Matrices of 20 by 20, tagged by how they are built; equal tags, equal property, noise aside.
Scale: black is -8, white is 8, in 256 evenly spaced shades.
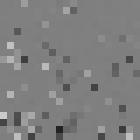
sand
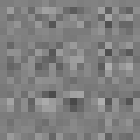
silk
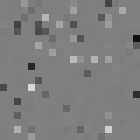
sand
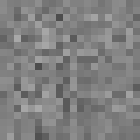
silk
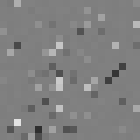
sand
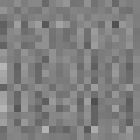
silk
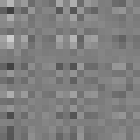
silk
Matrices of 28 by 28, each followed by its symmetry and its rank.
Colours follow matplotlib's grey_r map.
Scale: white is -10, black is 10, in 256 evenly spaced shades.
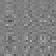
neither, rank three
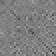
symmetric, rank five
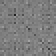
symmetric, rank five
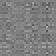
neither, rank three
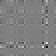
symmetric, rank one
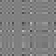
symmetric, rank one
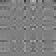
neither, rank two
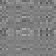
neither, rank two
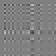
symmetric, rank one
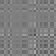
symmetric, rank one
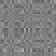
neither, rank three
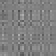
neither, rank two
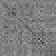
symmetric, rank five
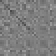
symmetric, rank five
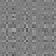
neither, rank two
